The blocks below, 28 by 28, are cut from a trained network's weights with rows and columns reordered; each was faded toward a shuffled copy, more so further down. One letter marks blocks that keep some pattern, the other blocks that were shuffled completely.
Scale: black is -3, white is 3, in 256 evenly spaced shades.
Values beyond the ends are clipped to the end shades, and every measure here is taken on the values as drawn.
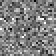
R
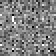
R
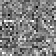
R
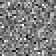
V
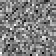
V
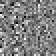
R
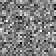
R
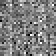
R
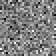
V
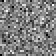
V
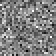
V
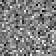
V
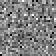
V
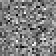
R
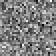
V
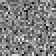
V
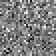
V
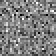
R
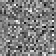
R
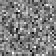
V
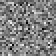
R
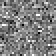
V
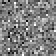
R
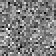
R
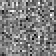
R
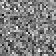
V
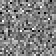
V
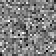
V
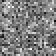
R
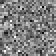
R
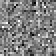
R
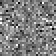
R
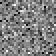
V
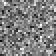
V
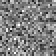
V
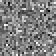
V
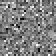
V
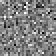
R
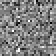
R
